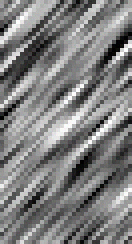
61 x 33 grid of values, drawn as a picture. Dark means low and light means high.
Average level on the scale: 50%. Slope: none. Grain: diagonal, up to the right. Ninth with the lowest average: bottom middle.
